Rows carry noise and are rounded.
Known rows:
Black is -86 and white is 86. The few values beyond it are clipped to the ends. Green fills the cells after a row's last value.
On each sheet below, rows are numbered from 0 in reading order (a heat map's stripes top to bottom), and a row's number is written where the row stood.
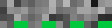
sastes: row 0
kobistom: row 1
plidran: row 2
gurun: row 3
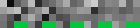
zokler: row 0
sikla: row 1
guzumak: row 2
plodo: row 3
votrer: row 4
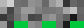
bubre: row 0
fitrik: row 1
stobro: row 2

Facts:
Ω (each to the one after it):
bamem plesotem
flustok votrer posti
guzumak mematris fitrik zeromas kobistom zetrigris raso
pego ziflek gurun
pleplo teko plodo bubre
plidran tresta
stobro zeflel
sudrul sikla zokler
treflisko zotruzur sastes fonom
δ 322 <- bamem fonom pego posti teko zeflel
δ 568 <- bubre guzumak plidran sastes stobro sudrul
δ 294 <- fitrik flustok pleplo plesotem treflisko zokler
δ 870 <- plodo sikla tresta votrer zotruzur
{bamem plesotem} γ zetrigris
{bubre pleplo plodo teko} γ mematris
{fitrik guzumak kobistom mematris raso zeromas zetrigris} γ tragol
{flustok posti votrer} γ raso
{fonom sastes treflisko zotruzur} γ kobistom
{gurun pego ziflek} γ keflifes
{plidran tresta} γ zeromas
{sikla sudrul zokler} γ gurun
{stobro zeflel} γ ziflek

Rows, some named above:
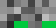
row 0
pego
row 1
fonom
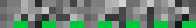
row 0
kobistom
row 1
zeflel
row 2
treflisko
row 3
kobistom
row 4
bubre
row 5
teko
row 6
sudrul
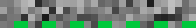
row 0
tragol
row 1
sikla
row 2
mematris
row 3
guzumak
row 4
zotruzur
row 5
ziflek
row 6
pleplo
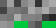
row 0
zotruzur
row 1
keflifes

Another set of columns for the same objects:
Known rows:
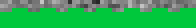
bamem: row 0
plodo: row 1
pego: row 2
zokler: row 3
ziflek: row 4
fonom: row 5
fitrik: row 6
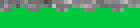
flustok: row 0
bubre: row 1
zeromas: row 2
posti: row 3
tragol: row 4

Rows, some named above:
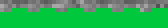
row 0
sastes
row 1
plidran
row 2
teko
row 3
plidran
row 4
guzumak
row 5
treflisko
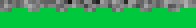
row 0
pleplo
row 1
sastes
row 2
sudrul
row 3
zokler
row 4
zeflel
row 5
pleplo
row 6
keflifes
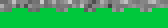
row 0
zotruzur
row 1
plodo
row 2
mematris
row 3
sikla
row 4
kobistom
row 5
kobistom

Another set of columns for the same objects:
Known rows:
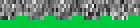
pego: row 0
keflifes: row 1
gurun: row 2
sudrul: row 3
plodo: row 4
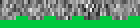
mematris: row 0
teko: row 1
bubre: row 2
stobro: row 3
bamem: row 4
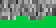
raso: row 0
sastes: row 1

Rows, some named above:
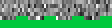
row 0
fonom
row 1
pleplo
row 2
treflisko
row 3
pego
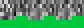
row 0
sikla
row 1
tragol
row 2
tragol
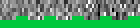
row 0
kobistom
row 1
plodo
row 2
plodo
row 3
zokler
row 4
zeflel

